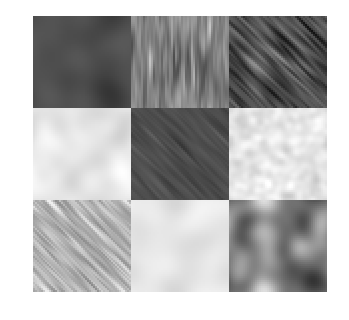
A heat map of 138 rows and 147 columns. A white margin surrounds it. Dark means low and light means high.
It is made of 3 by 3 panels. Panel 1,1: low, smooth, faint in contrast. Panel 1,2: middling, streaked downward. Panel 1,3: low, slanting down to the right. Panel 2,1: very high, smooth, faint in contrast. Panel 2,2: low, slanting down to the right, faint in contrast. Panel 2,3: very high, blotchy, faint in contrast. Panel 3,1: high, slanting down to the right. Panel 3,2: very high, smooth, faint in contrast. Panel 3,3: middling, smooth, strong in contrast.
